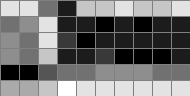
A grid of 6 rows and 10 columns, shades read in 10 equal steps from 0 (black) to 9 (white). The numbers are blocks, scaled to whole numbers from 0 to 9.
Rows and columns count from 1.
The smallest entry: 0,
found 8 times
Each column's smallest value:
0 0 3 1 0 0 0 0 0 1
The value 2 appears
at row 3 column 4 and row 4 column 6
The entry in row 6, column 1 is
6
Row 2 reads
4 5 8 1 1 0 1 0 1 1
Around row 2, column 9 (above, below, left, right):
7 1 0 1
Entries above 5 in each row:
8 1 1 1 0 10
